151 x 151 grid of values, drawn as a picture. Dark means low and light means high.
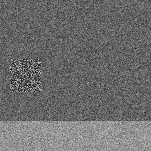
Odd patch: rougher, in the middle left. Average level on the scale: 40%. Roughest part: middle left. Seam: horizontal, 80% of the way down, the bottom part higher. Stripes: none.
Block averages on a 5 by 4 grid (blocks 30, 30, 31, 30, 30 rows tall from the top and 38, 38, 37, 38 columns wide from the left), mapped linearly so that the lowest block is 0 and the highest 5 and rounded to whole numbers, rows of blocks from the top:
0 0 0 0 / 0 0 0 0 / 0 0 0 0 / 0 0 0 0 / 5 5 5 5
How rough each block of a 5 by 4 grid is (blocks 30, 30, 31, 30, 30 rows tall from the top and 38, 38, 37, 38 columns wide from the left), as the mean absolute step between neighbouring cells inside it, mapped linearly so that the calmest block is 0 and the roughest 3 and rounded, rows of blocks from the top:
0 0 0 0
0 0 0 0
3 0 0 0
0 0 0 0
0 0 0 0
